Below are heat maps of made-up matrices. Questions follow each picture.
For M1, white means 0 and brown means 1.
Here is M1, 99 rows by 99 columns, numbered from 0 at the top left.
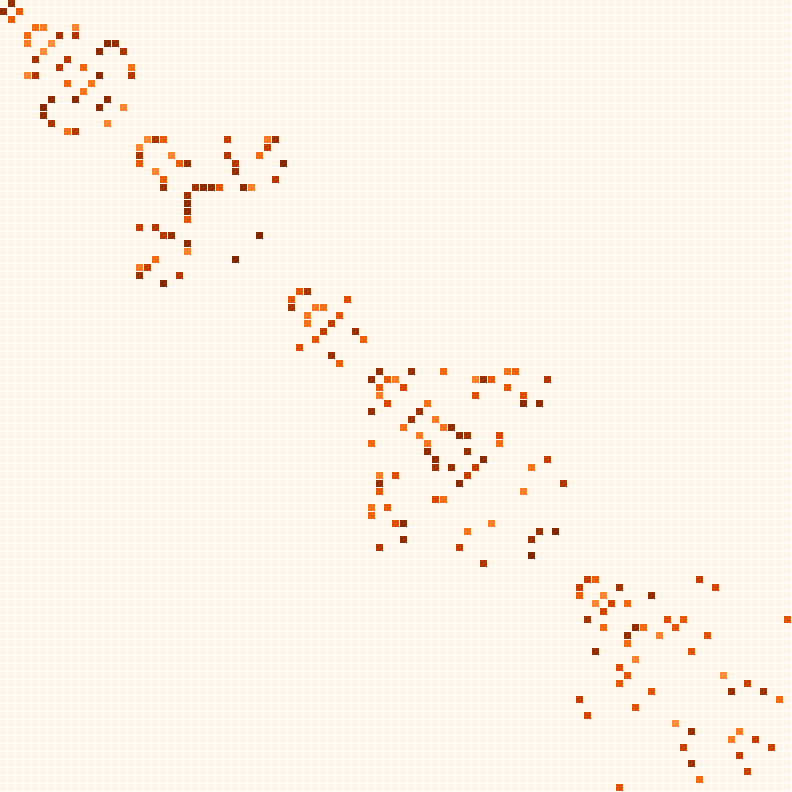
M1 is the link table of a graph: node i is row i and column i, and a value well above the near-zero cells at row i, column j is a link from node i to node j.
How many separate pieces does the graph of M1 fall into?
7
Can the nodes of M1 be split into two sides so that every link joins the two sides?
no
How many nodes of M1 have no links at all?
1
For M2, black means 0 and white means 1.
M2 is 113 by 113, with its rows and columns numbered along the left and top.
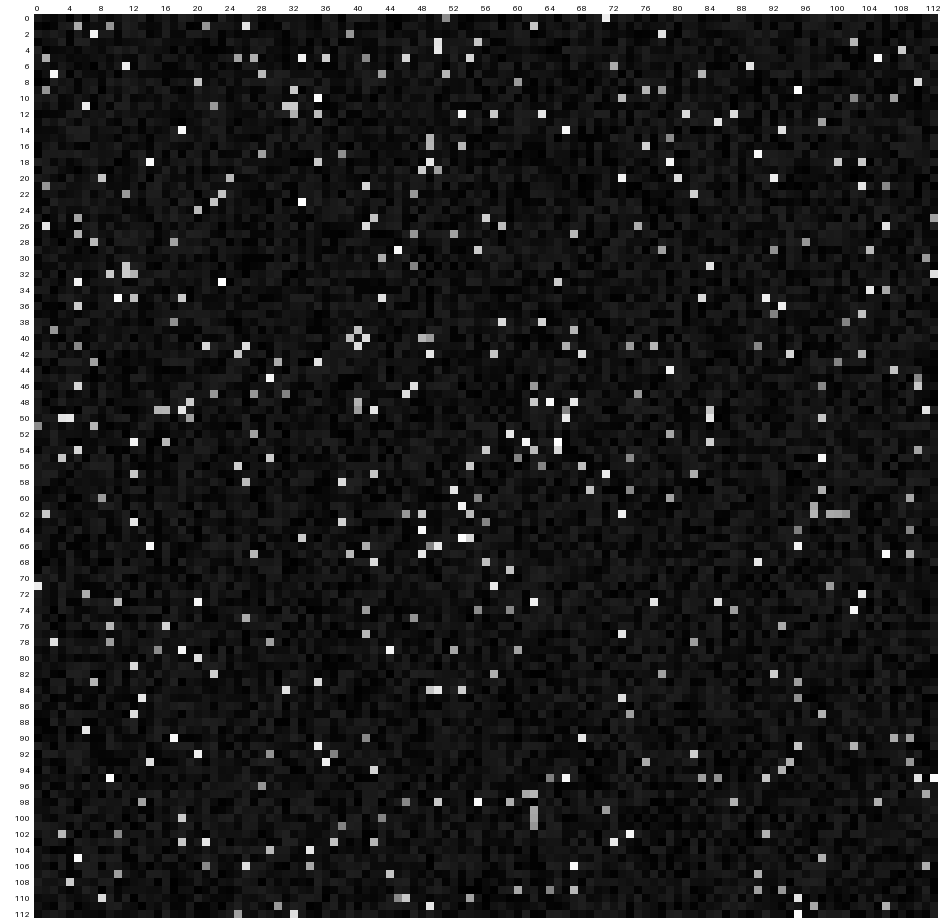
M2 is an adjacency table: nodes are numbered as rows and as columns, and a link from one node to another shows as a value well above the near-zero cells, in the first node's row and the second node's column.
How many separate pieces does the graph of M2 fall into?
4
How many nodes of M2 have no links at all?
3
